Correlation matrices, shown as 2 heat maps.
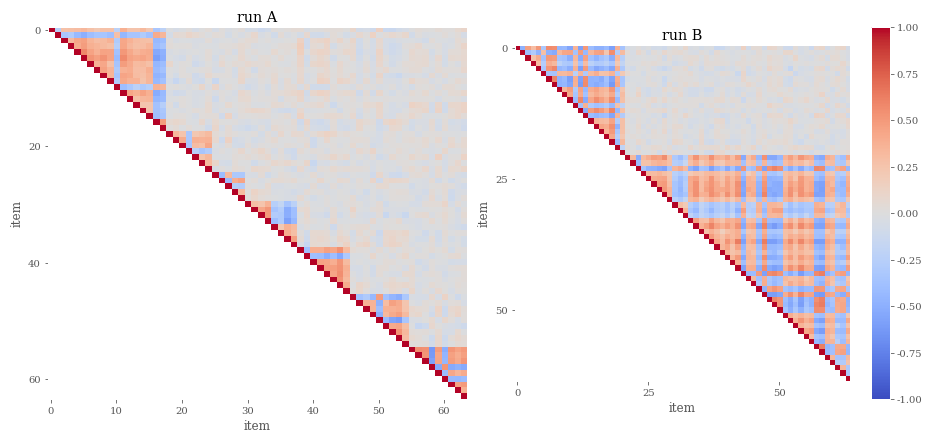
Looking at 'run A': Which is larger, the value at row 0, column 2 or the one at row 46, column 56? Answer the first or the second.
the first
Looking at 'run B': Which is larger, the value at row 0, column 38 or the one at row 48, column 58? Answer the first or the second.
the second
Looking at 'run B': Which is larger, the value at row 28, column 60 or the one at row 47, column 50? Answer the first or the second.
the first
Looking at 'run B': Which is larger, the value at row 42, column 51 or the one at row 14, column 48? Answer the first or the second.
the first
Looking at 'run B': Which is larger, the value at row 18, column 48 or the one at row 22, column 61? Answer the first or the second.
the first
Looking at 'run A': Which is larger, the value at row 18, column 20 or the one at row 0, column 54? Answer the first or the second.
the first
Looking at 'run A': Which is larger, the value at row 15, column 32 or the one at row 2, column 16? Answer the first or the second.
the first
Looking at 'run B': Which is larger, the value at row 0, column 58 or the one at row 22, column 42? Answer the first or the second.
the second
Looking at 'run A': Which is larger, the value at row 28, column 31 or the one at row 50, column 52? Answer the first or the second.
the first
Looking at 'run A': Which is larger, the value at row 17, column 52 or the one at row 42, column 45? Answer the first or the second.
the second
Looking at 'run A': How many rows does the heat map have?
64
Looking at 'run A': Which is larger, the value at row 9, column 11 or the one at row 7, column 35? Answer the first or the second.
the first
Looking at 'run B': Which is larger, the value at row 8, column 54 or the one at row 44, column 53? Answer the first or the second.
the second
